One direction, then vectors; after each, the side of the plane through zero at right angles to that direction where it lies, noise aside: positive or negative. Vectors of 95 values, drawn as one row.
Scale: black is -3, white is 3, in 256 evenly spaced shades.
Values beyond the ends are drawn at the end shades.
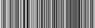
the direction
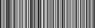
negative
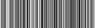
positive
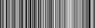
negative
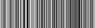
positive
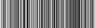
positive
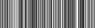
negative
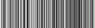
positive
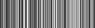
negative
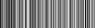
negative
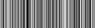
positive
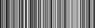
negative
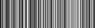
negative
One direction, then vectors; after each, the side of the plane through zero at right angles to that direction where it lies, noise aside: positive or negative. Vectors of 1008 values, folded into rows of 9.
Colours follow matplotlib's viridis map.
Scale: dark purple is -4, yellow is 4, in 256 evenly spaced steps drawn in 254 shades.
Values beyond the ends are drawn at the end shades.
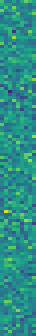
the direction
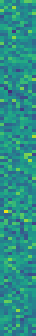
positive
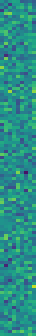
negative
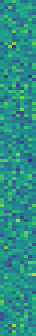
negative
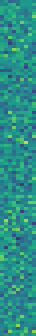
positive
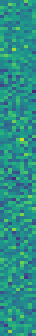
positive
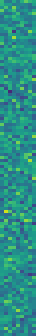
positive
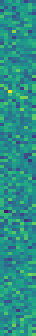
negative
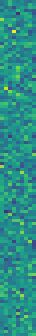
negative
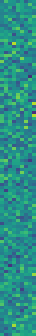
negative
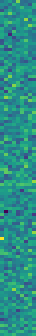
negative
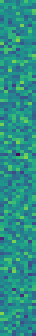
positive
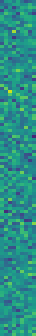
negative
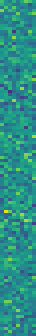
positive
